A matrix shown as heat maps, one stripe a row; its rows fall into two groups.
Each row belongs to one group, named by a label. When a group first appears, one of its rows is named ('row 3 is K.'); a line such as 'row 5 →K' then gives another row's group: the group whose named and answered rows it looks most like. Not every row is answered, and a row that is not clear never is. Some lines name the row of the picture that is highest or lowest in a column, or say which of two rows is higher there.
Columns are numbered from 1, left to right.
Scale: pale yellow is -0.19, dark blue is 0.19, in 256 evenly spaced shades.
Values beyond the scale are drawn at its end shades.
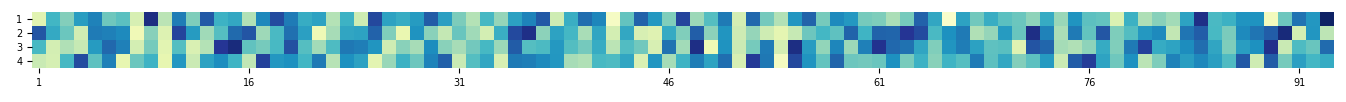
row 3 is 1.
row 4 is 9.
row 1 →9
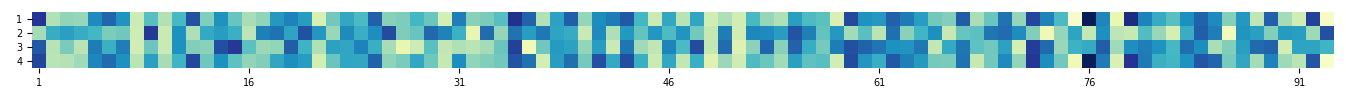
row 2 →9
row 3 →1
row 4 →1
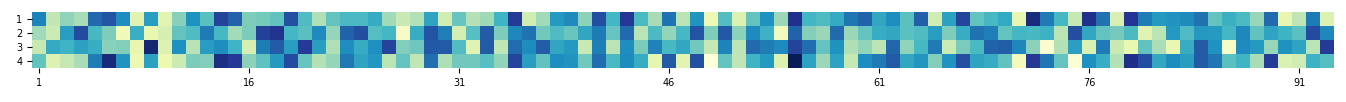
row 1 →1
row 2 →9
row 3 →9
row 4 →1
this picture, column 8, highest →2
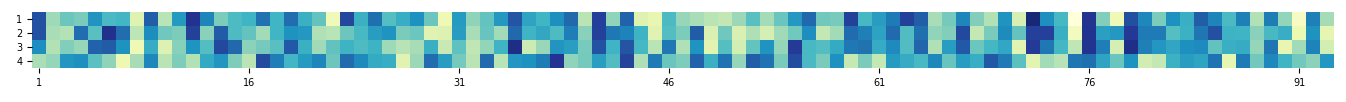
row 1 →1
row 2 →1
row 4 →9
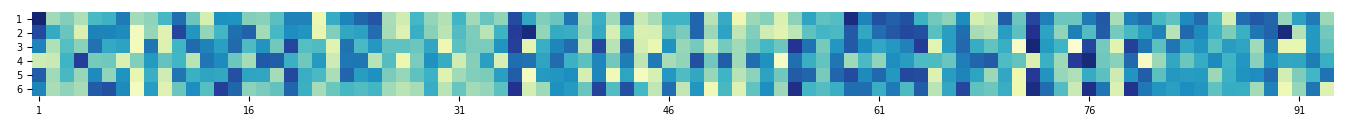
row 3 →1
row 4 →9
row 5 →1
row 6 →1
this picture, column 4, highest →4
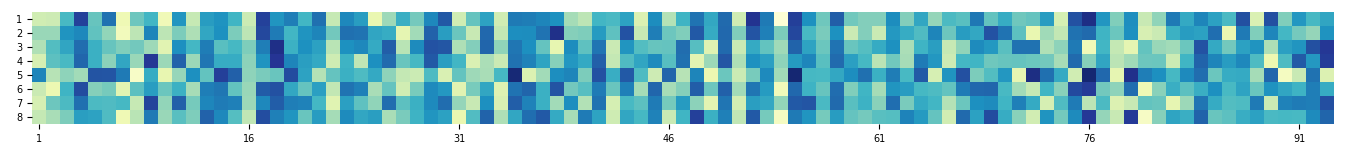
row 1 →9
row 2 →9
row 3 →9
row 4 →9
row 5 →1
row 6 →9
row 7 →9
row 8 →9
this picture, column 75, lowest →5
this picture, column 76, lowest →3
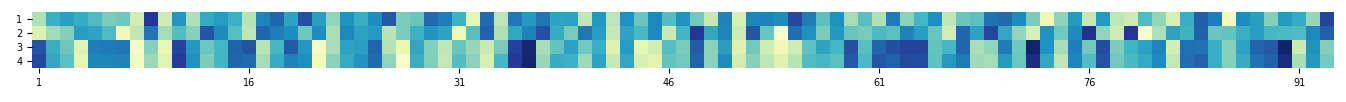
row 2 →9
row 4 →1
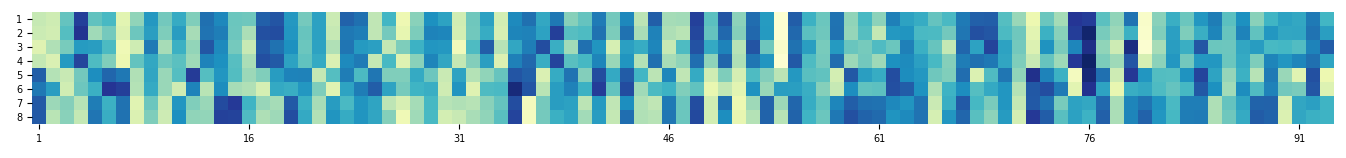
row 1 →9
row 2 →9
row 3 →9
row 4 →9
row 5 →1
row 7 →1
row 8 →1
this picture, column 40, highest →3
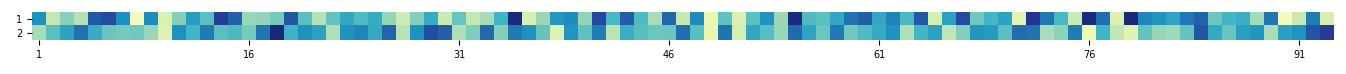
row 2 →9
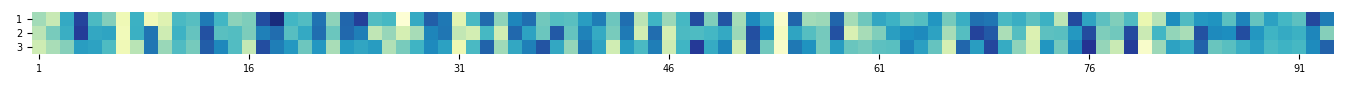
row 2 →9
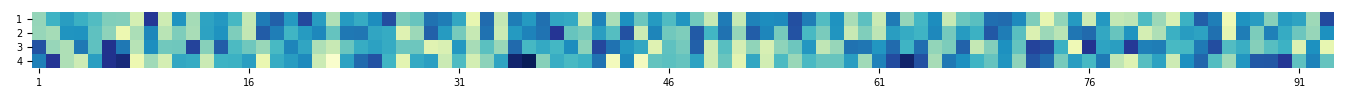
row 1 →9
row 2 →9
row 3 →1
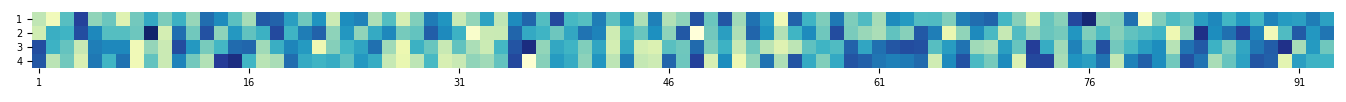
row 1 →9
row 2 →9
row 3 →1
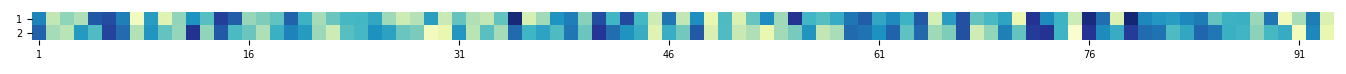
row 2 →1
